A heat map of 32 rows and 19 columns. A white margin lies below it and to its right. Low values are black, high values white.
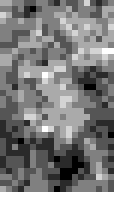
Grain: blotchy. Stripes: none. Odd rows or columns: none.
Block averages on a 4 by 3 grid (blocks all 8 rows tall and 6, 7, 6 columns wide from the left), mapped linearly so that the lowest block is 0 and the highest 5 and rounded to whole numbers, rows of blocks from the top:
345 / 453 / 252 / 102
